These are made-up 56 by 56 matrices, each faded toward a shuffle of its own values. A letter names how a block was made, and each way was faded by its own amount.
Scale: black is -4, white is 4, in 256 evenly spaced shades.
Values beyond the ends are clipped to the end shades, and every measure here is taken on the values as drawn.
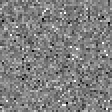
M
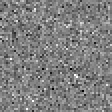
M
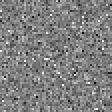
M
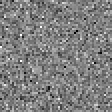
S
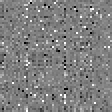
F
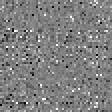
F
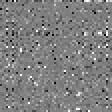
F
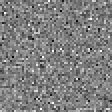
M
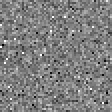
M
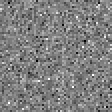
M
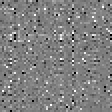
F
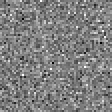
S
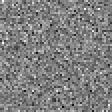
S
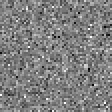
S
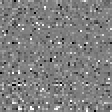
F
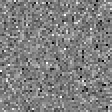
M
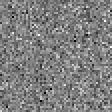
S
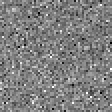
M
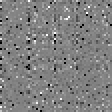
F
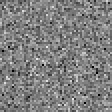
S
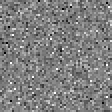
M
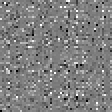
F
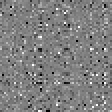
F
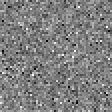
M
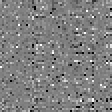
F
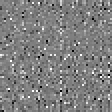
F
